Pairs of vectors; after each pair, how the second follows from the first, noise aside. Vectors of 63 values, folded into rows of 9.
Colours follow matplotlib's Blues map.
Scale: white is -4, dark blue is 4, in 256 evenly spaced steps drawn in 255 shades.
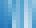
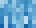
sign-scrambled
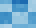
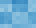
shrunk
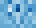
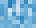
sign-scrambled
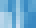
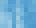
shrunk
